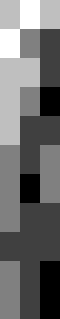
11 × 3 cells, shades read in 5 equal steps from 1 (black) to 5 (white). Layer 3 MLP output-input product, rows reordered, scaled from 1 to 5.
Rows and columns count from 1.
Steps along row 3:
same down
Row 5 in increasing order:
2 2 4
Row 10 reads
3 2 1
